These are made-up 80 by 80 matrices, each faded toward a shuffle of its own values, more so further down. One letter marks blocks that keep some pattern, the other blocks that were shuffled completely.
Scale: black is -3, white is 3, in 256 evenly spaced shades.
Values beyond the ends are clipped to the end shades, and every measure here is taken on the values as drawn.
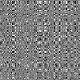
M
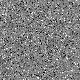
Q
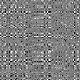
M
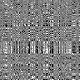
M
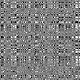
M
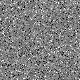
Q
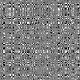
M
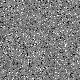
Q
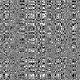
M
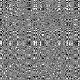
M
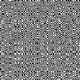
M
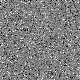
Q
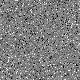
Q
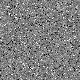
Q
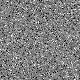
Q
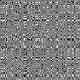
M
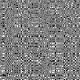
M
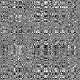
M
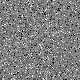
Q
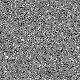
Q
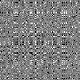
M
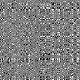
M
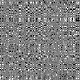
M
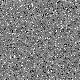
Q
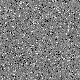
Q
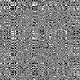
M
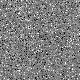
Q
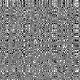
M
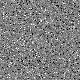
Q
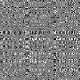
M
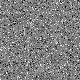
Q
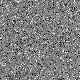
Q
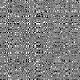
M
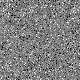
Q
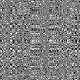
M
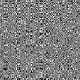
M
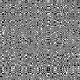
M
